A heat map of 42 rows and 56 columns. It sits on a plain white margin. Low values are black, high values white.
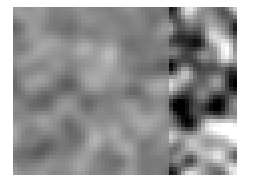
A vertical seam about 70% of the way across splits the table, and the left part is calmer. The field is mottled with small blotches. The ninth with the highest average is the bottom right. No overall slope runs across the table.
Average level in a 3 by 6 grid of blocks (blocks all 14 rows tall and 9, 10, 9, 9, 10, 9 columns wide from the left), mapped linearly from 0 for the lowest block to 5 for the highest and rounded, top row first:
3 3 3 2 1 3 | 2 2 3 2 1 0 | 2 2 3 3 2 5
